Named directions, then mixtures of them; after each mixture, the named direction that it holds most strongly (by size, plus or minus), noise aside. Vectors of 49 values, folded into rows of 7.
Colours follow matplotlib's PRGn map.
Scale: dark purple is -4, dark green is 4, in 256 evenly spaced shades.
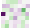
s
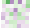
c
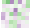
c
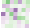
c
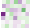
s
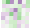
c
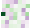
s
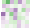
c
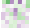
c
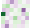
s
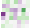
s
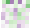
c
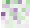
c
